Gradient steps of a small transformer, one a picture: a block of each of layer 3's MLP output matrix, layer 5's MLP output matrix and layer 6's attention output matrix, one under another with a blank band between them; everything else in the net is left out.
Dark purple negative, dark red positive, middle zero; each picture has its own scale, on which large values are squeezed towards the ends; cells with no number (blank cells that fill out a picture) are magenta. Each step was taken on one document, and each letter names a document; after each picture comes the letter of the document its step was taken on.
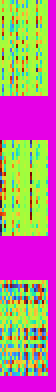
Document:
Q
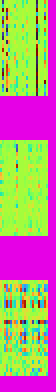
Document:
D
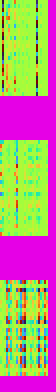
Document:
D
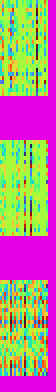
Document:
Q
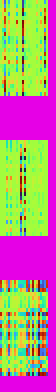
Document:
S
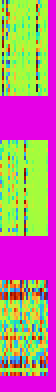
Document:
D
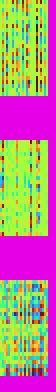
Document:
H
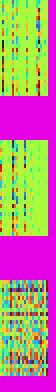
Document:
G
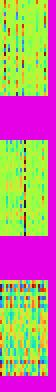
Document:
S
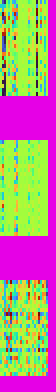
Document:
D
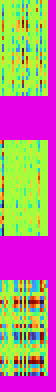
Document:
H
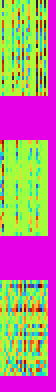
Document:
H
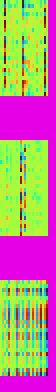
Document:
S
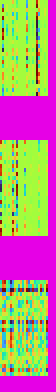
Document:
G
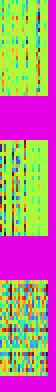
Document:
G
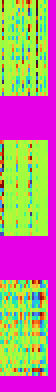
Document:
H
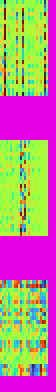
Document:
S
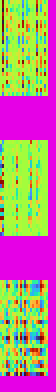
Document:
H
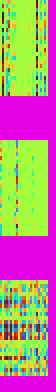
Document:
D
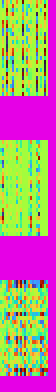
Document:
H
